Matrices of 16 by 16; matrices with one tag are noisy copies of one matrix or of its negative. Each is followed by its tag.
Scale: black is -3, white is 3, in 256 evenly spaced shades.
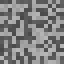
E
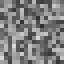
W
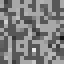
W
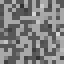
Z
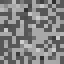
E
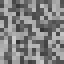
W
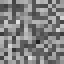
E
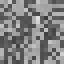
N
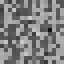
Z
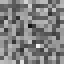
E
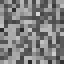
Z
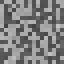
Z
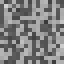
Z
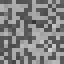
E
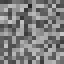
E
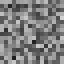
E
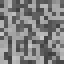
W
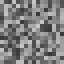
Z
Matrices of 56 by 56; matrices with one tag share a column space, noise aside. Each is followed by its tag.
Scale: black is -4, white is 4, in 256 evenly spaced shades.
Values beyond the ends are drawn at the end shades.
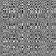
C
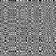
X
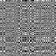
X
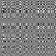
C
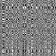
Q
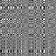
Q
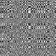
C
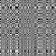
Q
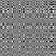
C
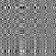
Q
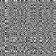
X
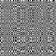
X
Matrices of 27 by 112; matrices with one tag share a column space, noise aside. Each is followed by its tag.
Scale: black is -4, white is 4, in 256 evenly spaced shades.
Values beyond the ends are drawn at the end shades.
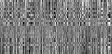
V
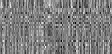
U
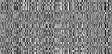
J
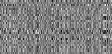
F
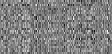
F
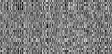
J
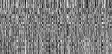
U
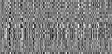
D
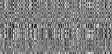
D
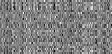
J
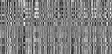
V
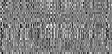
D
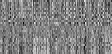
V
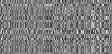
F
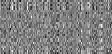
J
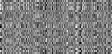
J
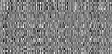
J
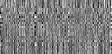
U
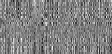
V
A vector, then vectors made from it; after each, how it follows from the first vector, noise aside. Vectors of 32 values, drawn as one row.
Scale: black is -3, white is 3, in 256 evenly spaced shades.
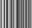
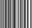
reversed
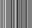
partly zeroed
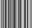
reversed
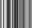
sign-scrambled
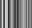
sign-scrambled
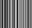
sign-scrambled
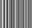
partly zeroed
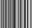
reversed
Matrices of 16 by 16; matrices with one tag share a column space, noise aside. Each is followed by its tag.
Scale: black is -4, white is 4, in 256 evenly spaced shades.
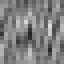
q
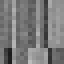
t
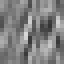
q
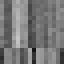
t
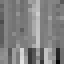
t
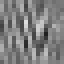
q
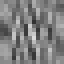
q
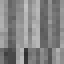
t
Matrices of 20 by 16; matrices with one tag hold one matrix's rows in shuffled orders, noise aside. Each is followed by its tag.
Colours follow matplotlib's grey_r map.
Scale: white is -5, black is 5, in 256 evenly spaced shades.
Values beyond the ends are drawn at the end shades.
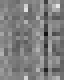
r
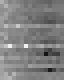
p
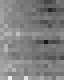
p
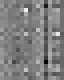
r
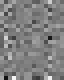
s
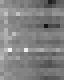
p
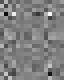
s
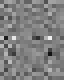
s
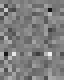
s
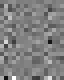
s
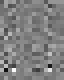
s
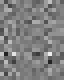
s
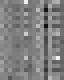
r
